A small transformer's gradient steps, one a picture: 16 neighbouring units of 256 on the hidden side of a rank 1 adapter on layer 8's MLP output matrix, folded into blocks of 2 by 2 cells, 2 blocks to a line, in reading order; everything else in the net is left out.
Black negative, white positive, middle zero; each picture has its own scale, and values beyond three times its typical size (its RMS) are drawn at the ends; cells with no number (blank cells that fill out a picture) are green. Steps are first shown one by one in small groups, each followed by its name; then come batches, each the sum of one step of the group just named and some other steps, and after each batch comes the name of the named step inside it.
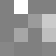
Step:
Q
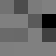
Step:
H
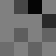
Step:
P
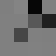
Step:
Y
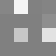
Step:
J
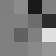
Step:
Y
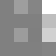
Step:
Y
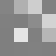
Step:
J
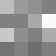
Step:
P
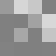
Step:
Q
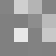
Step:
J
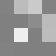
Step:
J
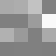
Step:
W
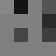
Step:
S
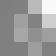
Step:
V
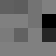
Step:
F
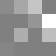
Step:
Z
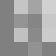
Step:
V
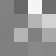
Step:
S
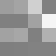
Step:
W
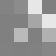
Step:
Z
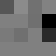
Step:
F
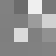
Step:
S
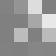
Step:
Z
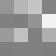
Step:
W
